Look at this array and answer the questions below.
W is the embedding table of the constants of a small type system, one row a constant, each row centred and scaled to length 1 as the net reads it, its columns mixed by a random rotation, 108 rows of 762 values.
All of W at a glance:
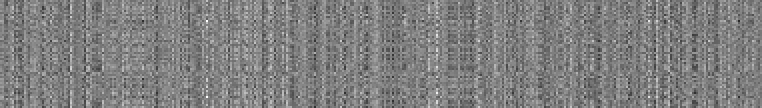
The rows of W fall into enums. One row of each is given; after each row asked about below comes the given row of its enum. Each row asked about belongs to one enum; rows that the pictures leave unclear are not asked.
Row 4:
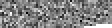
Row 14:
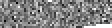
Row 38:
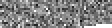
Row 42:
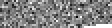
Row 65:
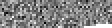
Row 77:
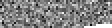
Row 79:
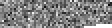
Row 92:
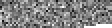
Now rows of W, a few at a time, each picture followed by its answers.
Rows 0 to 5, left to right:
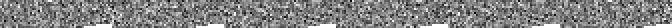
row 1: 92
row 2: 4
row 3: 42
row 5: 14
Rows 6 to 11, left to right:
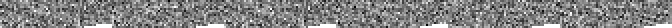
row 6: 38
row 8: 38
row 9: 77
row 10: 79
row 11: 4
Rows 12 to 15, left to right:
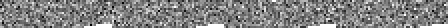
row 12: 77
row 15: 42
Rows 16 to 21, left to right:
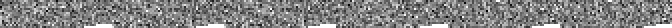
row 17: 38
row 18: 38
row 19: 42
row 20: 14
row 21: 14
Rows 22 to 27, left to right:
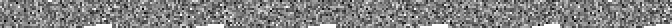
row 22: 14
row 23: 42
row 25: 42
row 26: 77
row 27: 14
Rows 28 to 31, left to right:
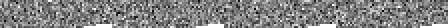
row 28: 14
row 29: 65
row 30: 42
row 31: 92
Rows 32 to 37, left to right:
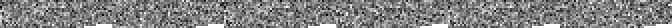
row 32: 92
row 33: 79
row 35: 4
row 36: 92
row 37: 42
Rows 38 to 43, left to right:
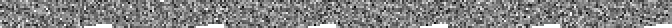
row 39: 14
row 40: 77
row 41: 77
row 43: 4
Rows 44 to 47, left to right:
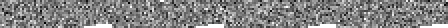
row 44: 65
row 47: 79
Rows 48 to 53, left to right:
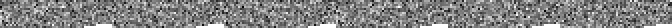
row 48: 92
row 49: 77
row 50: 77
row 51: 92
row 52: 42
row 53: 79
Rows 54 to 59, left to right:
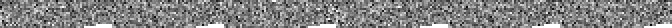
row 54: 92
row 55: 77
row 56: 14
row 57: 92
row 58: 77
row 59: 77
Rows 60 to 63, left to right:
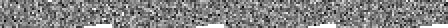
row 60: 14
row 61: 4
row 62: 77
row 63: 79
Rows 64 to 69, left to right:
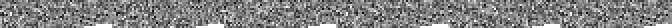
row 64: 4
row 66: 92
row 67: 4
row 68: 38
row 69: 4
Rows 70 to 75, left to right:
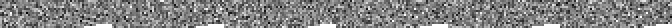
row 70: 4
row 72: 65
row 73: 42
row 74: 79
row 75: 42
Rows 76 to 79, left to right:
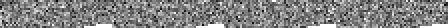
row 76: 92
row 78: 14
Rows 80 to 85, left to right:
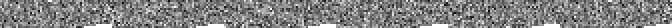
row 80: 14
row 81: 92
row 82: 38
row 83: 79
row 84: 65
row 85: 14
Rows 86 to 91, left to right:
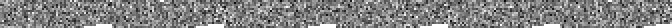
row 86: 79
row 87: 14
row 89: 42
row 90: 92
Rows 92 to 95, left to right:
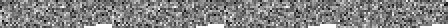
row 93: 92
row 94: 92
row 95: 79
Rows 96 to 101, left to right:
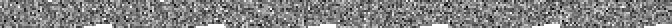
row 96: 14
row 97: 14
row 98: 38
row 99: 79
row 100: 77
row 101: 92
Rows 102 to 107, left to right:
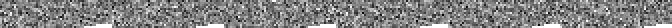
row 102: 4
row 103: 92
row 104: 14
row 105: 4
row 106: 77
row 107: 38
